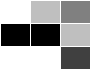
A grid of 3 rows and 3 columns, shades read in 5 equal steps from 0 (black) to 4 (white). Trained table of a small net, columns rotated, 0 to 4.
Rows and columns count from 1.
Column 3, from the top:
2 3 1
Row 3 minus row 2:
4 4 -2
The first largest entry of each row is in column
1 3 1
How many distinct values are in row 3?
2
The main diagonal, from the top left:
4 0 1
